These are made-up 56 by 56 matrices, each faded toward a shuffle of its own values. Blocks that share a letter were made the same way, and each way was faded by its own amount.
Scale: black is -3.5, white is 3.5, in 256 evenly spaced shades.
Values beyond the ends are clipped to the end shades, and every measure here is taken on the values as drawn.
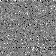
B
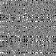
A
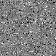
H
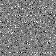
H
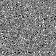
H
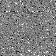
B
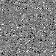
B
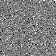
B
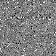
B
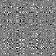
A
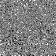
H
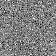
H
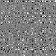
A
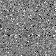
H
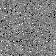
B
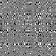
A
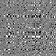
A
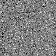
H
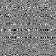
A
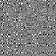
A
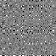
A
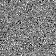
H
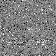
H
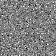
H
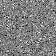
H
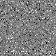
B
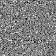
H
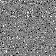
B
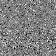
H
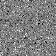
B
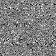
H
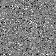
H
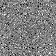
H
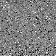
B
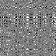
A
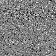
H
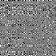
A
